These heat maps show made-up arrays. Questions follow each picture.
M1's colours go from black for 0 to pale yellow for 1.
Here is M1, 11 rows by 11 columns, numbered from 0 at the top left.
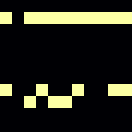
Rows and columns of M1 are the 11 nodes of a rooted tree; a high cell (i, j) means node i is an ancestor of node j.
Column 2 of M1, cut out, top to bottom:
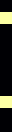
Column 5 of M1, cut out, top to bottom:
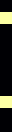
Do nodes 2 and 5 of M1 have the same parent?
yes
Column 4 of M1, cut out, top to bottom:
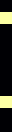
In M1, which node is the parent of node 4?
8
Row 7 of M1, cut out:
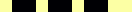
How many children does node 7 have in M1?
5
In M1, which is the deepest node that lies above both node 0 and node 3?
7
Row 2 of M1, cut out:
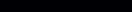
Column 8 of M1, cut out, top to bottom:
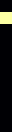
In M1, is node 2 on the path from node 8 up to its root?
no
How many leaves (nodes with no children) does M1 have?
8
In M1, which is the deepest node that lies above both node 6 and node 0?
7
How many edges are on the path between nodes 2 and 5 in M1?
2
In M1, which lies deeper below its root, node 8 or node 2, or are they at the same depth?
node 2
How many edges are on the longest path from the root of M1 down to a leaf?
2
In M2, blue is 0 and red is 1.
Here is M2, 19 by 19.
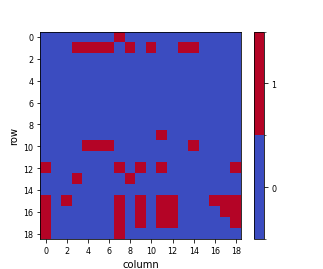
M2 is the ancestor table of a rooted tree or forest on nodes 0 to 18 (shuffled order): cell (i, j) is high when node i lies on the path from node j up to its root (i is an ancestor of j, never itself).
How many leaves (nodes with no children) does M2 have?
9
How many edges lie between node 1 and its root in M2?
0
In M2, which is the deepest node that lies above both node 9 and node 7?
12
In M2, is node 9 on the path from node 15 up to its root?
no
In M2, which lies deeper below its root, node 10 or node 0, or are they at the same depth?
node 0
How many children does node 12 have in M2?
2
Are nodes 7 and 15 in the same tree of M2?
yes
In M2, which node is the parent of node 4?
10
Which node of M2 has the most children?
10
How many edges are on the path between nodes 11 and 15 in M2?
5
